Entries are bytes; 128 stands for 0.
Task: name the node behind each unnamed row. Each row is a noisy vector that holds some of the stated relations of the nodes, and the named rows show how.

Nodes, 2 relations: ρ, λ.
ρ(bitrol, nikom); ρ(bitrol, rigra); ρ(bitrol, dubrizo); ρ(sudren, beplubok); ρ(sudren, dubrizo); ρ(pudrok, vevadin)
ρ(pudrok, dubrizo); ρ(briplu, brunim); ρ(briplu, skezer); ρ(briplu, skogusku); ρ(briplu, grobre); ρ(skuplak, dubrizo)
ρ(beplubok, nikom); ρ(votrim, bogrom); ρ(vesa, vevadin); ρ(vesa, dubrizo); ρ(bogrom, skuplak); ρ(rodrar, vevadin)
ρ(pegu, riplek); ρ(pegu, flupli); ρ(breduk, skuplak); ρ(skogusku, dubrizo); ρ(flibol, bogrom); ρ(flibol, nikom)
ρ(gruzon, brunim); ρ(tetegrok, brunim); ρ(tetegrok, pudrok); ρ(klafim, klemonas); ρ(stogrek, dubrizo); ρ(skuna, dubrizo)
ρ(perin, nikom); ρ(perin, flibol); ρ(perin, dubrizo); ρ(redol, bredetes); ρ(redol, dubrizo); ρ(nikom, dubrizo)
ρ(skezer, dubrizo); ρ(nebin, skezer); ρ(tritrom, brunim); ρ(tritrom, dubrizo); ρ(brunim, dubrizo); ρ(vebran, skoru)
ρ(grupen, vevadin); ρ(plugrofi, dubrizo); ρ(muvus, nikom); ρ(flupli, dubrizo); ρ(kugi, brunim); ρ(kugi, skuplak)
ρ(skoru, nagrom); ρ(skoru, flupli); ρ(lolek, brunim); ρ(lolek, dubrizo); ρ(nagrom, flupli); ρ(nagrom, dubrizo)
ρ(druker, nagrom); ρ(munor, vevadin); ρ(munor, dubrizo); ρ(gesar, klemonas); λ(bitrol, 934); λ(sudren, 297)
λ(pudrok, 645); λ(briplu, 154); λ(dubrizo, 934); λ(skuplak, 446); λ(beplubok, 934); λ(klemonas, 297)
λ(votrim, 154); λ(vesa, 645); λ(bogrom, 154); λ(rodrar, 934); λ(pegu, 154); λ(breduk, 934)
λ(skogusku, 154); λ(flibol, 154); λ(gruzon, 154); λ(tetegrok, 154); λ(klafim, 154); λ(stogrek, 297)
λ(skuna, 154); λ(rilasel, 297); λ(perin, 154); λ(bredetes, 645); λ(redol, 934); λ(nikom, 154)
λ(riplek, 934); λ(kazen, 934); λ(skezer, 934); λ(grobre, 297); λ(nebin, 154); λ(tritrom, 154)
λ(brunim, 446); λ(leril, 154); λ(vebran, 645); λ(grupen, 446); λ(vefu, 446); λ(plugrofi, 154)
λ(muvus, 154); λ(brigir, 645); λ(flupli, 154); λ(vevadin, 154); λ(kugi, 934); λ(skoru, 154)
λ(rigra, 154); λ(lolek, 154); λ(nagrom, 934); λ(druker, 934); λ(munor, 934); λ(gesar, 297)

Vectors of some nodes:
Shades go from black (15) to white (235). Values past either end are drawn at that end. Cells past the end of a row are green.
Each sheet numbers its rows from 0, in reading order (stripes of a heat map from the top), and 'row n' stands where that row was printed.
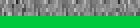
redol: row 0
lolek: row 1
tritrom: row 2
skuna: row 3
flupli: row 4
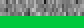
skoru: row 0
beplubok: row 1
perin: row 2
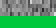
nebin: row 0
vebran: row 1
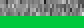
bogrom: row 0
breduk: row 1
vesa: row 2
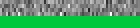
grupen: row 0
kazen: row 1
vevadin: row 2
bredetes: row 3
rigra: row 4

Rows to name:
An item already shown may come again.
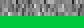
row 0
kugi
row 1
kazen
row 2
skezer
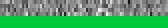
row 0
vesa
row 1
nikom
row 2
vefu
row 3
klafim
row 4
munor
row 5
briplu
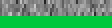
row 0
nagrom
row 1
skezer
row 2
flibol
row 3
briplu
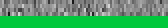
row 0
skuplak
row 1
votrim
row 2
breduk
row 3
vefu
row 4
skogusku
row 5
muvus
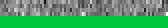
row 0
leril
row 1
rodrar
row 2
pudrok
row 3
stogrek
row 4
muvus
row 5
bredetes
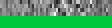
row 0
flibol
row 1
brigir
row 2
klemonas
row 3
sudren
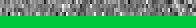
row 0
brunim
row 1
druker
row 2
dubrizo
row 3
riplek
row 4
bitrol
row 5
sudren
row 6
klemonas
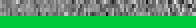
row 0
gruzon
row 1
nebin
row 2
nagrom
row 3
grobre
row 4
rilasel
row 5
pegu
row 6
gesar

